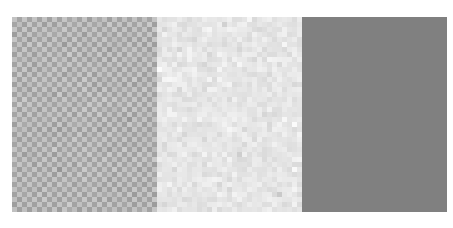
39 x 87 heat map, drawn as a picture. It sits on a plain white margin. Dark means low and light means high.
It is made of 1 by 3 panels. Panel 1,1: high, checkered. Panel 1,2: very high, fine-grained, faint in contrast. Panel 1,3: middling, flat.
